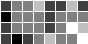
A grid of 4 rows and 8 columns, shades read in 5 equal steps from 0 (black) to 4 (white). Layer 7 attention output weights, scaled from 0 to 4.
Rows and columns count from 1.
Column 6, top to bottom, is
1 2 2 2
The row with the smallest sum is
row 2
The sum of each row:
14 13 17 15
